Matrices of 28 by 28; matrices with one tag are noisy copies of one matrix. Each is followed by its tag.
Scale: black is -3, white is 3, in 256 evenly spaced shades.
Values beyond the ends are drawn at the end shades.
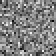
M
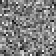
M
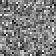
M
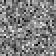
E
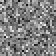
E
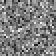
E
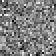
M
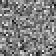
M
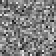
M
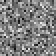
E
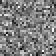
M
